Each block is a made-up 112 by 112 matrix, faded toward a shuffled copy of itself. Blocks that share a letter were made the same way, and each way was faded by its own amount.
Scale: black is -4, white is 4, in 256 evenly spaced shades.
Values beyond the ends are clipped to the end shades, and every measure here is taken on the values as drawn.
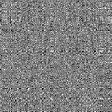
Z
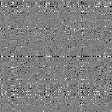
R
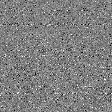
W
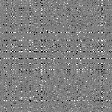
R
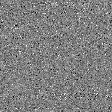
W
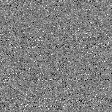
W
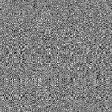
Z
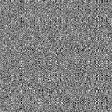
Z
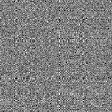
Z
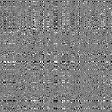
R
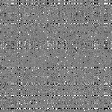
R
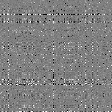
R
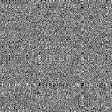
Z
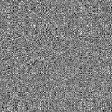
Z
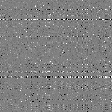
R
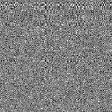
Z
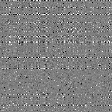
R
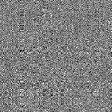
Z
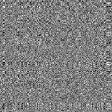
Z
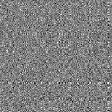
Z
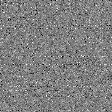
W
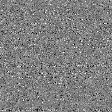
W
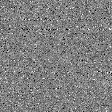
W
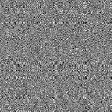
Z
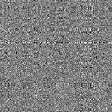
Z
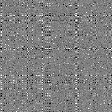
R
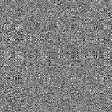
Z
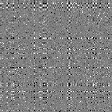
R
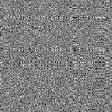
Z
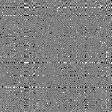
R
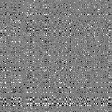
R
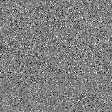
W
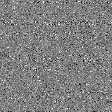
W
